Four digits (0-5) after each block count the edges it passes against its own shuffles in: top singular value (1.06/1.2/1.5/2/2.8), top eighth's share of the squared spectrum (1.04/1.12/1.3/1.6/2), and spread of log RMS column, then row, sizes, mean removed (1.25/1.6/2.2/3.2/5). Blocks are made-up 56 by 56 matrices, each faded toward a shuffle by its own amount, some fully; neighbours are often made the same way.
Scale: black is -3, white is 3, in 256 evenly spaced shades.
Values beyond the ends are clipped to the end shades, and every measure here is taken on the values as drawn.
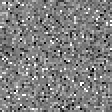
0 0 0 0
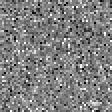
1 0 0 0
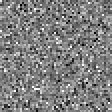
0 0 0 0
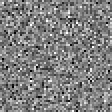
2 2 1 0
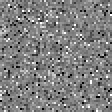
0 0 0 0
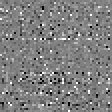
2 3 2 3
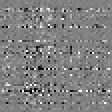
2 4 3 4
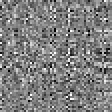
4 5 3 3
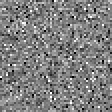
0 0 0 0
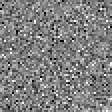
2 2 0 0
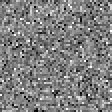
2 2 0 0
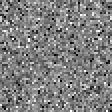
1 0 0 0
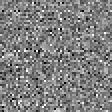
3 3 2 2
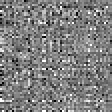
4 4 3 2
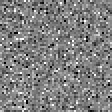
1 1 0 0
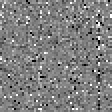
2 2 1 0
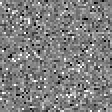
0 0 0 0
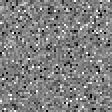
0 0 0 0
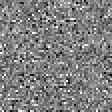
3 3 0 2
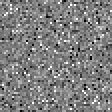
1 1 0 0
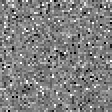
1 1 0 0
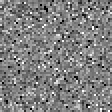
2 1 0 0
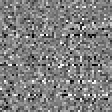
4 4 2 3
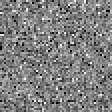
2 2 0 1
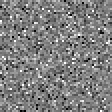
1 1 0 0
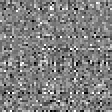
4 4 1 3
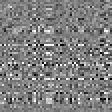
4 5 2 4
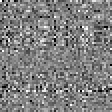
4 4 2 3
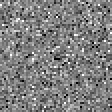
1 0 0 0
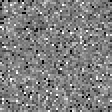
1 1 0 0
